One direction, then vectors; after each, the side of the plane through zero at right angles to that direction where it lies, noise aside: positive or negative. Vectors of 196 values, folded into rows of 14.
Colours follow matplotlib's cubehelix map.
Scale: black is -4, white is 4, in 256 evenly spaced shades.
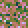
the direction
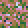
negative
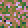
negative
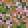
negative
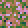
negative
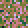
negative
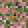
positive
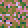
negative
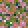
positive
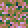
positive
